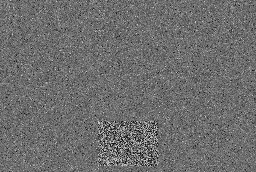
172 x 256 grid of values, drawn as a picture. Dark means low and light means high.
The bottom middle is the roughest part. Overall the values sit about 40% of the way up the scale. The halves do not mirror each other. There are no regular stripes. Fine speckle covers the field. An odd patch, rougher than its surroundings, sits in the bottom middle. There is no overall slope. The distribution is heavy-tailed on both sides.
